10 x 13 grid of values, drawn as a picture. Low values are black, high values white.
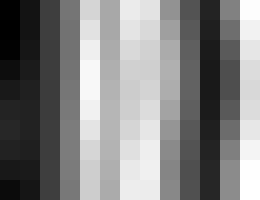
Streaks run downward. Overall the values sit about 50% of the way up the scale. The ninth with the lowest average is the top left.
